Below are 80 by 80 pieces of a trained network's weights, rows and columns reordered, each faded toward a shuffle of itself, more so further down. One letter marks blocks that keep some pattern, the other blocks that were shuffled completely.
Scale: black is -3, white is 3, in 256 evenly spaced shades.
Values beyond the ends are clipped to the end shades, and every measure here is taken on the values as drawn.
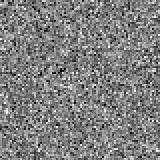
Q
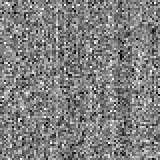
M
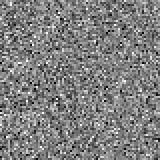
Q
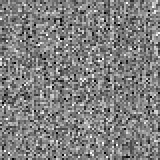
M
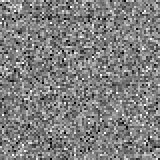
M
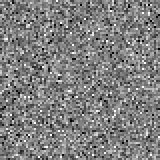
Q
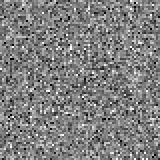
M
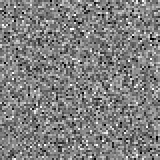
Q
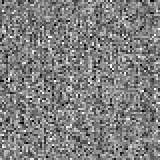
M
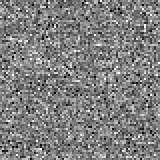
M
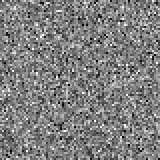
Q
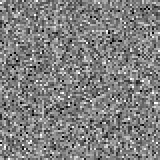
Q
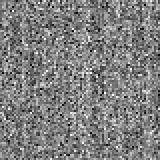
M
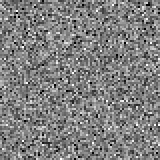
Q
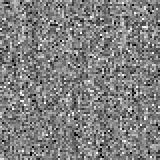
M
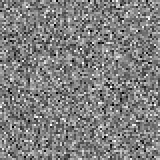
Q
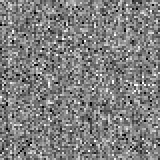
M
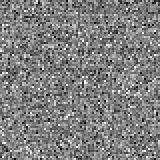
M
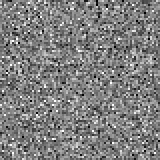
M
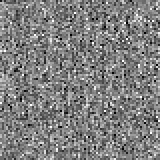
M
